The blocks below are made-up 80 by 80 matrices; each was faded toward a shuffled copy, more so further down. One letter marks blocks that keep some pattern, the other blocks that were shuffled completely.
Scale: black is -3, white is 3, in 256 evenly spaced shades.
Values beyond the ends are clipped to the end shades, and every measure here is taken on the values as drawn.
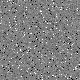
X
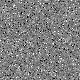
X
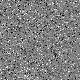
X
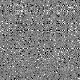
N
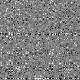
N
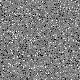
X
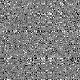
N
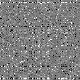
N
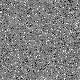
X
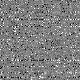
N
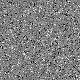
X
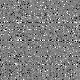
N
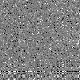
N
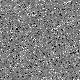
X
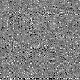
N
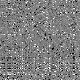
N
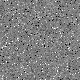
X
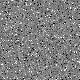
X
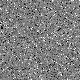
X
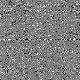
N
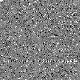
N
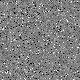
X
